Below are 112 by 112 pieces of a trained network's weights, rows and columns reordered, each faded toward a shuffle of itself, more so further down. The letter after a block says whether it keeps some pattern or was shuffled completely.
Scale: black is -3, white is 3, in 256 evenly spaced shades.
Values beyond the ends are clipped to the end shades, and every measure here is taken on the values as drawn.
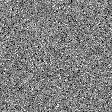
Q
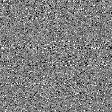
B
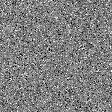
Q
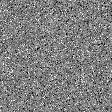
Q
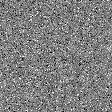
Q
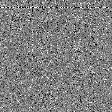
B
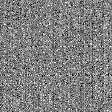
B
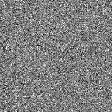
B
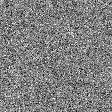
Q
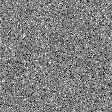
Q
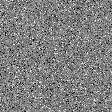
Q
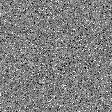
Q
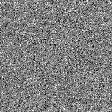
B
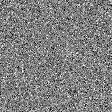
Q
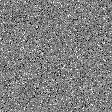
Q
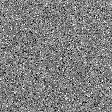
Q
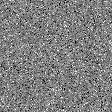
Q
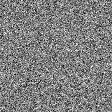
Q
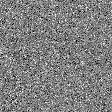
Q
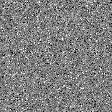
B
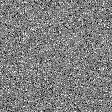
Q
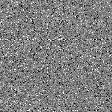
B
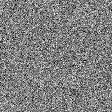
B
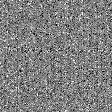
B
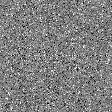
B
